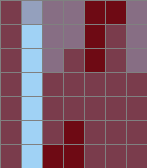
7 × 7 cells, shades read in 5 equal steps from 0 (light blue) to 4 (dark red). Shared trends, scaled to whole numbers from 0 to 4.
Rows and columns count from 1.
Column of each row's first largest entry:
5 5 5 1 1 4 3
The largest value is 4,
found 7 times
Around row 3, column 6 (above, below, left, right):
3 3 4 2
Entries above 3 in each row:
2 1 1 0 0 1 2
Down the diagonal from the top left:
3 0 2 3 3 3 3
